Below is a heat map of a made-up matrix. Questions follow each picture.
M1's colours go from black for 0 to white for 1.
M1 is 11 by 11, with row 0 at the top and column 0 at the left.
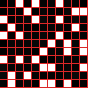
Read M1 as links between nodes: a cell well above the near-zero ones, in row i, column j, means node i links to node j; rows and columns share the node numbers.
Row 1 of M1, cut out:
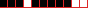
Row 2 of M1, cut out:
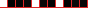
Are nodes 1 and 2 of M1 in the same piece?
no
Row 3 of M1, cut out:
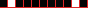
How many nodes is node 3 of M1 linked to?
2
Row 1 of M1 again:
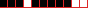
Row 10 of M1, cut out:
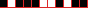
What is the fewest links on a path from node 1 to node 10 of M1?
1
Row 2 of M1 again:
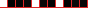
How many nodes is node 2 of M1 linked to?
3
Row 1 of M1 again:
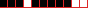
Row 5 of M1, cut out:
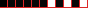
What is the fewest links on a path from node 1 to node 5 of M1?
2
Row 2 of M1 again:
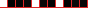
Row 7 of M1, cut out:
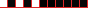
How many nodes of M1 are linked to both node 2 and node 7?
2
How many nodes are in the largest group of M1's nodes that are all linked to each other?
4
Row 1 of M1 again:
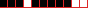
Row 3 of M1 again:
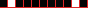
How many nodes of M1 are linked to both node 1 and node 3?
1
